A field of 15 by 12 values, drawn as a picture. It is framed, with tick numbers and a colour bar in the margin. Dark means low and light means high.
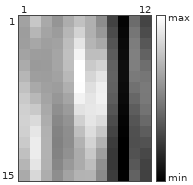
Streaks run downward. The ninth with the lowest average is the bottom right. The top left is the smoothest part.
